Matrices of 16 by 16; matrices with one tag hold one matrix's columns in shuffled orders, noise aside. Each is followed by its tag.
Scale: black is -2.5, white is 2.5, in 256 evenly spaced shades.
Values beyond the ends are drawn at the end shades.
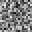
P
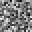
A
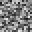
A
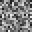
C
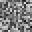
P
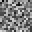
A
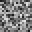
C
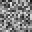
C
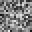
C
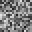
C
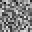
A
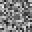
P
